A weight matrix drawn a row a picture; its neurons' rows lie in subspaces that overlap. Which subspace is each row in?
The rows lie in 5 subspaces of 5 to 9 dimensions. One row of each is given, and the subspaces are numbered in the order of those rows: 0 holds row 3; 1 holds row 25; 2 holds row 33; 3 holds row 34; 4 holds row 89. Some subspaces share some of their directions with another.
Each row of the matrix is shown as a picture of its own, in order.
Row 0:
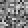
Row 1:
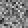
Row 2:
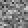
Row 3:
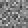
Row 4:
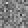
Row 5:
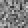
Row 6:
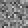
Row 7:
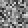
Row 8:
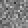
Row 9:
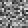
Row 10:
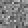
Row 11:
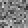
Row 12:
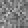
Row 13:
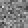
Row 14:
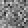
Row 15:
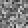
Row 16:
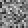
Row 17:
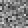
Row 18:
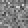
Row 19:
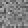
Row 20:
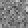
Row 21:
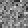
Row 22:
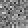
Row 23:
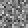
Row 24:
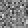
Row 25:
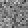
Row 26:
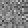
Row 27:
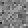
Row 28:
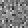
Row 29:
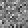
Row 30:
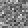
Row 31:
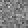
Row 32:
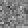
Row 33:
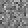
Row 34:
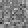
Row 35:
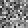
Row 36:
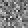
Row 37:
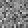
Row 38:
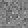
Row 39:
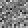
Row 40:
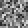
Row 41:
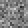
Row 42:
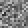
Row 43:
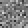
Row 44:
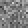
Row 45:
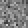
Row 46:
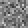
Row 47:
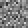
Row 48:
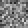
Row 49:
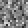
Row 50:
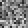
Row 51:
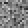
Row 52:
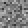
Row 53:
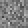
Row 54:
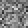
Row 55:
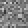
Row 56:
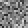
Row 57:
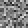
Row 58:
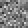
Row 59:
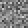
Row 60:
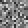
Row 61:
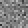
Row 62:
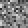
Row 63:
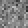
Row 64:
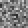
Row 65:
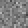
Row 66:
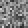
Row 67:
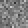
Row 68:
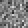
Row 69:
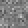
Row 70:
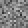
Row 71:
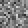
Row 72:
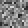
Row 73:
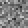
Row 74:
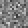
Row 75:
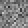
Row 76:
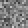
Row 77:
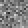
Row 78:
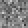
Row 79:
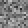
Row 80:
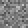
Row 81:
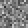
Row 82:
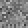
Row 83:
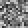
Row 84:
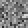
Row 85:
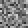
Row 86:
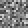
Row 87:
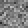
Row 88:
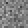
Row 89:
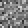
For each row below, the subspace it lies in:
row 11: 4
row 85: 3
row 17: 3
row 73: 4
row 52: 4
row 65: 2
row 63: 2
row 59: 4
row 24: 2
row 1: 2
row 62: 3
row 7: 2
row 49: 3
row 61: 4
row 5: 3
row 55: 4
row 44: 2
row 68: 3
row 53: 2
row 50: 4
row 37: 2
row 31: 3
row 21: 2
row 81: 1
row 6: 2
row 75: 3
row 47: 0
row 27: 3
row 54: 2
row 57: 4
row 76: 1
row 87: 0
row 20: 2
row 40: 3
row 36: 0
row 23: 1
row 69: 4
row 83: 4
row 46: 3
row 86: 2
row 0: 4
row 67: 1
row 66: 4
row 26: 4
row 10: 2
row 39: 2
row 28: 3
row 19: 4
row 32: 3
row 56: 4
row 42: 0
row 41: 2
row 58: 0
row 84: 2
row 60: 4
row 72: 1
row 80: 3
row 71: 2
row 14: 0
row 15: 2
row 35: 0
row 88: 1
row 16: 4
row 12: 0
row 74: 2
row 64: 3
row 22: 1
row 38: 0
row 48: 3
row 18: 3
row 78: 0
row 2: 4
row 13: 4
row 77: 0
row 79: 0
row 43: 4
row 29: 3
